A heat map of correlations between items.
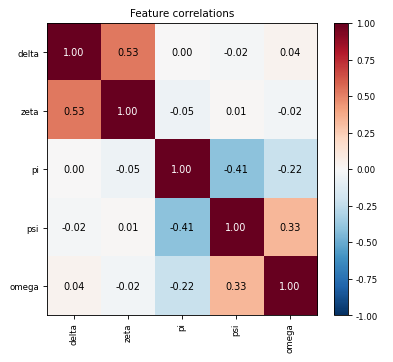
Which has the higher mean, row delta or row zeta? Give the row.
delta
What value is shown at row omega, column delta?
0.04
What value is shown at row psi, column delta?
-0.02
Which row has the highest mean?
delta
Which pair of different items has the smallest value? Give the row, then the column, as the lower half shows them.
psi, pi
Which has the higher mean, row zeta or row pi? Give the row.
zeta
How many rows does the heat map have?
5
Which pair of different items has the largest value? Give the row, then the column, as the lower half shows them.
zeta, delta
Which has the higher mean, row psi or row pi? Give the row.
psi
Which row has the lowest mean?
pi
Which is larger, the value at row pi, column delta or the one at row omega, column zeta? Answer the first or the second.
the first
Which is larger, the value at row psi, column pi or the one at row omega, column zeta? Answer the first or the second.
the second
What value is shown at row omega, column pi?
-0.22
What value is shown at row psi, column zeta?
0.01
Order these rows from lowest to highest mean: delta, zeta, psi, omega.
psi, omega, zeta, delta
